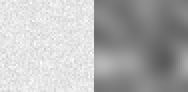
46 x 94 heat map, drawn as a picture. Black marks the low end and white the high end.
It is made of 1 by 2 panels. Panel 1,1: very high, fine-grained, faint in contrast. Panel 1,2: middling, smooth.
